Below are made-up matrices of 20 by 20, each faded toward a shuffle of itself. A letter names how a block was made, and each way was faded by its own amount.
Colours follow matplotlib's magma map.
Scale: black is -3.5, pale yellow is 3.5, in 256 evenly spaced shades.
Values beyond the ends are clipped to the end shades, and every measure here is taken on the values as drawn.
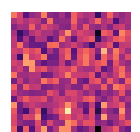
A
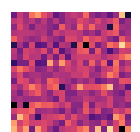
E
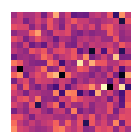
A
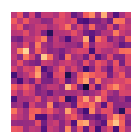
A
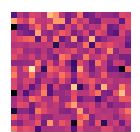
A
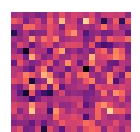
A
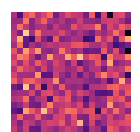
A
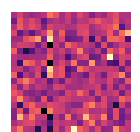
A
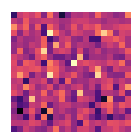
A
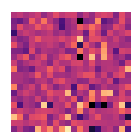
E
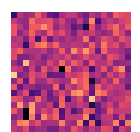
A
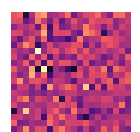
A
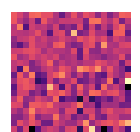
E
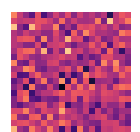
A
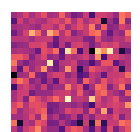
E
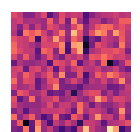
A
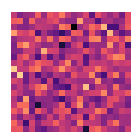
A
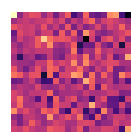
E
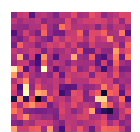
E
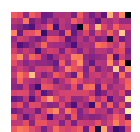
A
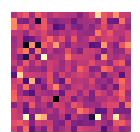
A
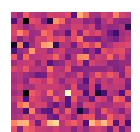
E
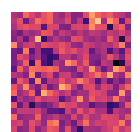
A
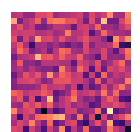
A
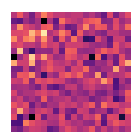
E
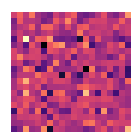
E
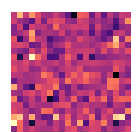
E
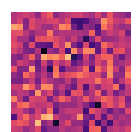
A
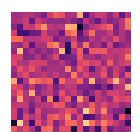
E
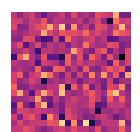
A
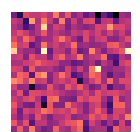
E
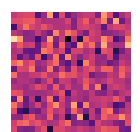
A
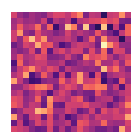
A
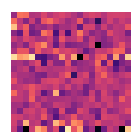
E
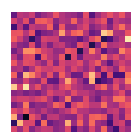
E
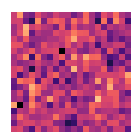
A
